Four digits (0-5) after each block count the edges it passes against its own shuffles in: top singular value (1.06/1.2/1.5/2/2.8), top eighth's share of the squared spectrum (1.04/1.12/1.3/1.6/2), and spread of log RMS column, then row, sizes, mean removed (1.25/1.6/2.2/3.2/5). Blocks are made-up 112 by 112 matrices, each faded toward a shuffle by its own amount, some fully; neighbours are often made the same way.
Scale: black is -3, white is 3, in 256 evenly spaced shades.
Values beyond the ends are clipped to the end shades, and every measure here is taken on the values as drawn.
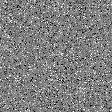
2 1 0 0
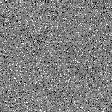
3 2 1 0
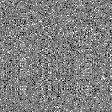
4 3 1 2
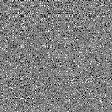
4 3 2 2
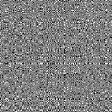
5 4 3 3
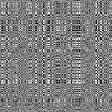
5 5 4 4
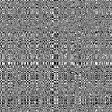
5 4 4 4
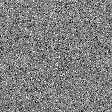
0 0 0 0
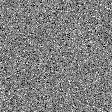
0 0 0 0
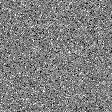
0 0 0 0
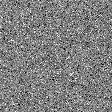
0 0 0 0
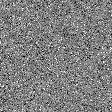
0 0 0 0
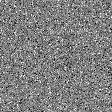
0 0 0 0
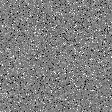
2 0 0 0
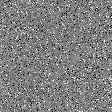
2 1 0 0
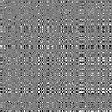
5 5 4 4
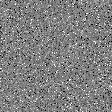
3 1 0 0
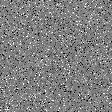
0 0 0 0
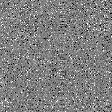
4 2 1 1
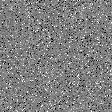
2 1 0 0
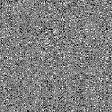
4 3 2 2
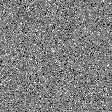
2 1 0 0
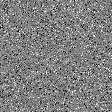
1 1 0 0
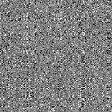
4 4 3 2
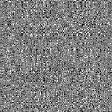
4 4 3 3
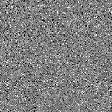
4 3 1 2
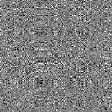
4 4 3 3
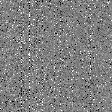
2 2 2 0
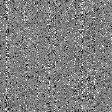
2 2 3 0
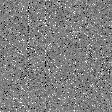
2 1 1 0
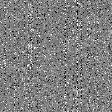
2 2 3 0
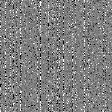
2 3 4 0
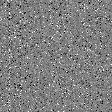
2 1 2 0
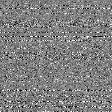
2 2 0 4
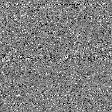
1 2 0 3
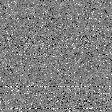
2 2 0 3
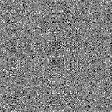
4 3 2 2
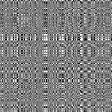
5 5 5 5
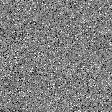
2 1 0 0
